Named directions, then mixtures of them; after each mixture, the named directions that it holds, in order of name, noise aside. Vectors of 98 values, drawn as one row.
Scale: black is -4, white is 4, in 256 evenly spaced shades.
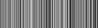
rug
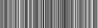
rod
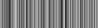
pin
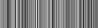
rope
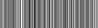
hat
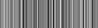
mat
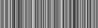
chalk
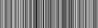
mat, rod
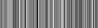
mat, pin, rod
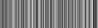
hat, rod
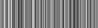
chalk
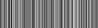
chalk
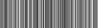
rod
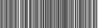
rod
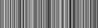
chalk, mat, rug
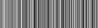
hat, mat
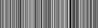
chalk, rug
